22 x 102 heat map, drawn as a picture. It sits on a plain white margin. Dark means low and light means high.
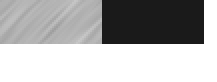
It is made of 1 by 2 panels. Panel 1,1: high, slanting up to the right, faint in contrast. Panel 1,2: very low, flat.
